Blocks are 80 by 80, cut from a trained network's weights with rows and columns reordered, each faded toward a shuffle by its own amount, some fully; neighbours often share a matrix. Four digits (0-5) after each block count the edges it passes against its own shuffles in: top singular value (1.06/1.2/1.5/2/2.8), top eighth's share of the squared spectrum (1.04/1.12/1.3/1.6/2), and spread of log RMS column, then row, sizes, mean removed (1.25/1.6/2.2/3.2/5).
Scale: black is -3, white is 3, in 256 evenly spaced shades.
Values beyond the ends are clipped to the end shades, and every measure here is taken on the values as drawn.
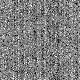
3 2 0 0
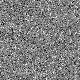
0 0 0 0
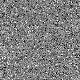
1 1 1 0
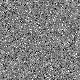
0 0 0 0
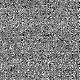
2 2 2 0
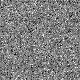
0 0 0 0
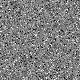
0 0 0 0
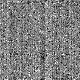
3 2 0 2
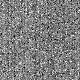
2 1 0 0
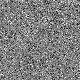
0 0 0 0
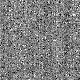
2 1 0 1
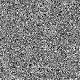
2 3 0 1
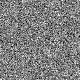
1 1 0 0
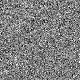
2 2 0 0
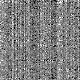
4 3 2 3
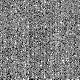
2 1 0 1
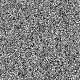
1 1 0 0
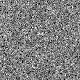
1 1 0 0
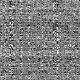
3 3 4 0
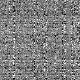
3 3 3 0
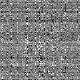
3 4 4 0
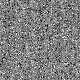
1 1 0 0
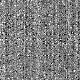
3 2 0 2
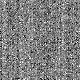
3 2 0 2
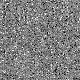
1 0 0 0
